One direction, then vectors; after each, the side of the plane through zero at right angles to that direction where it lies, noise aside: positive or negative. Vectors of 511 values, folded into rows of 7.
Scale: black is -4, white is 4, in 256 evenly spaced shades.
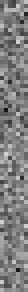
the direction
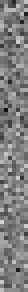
positive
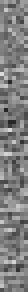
positive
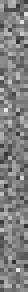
negative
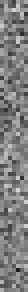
positive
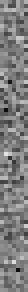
positive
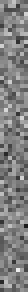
negative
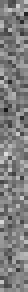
positive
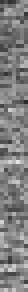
positive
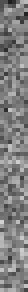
positive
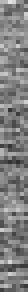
negative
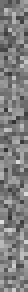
positive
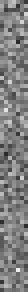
negative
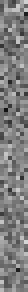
positive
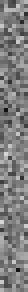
positive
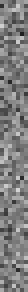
positive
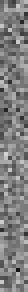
positive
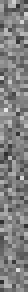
negative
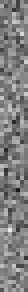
negative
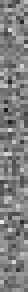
positive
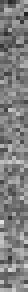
positive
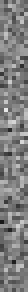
negative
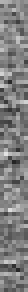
positive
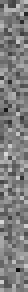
positive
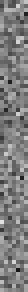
positive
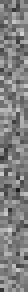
negative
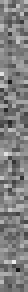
positive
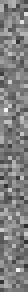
negative
